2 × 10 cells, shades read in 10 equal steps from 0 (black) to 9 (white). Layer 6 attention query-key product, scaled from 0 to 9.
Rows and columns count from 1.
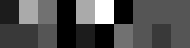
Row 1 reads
1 6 4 0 6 9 0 3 3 3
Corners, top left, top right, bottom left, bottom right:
1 3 2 3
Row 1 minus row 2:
-1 4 1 0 5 9 -4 0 1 0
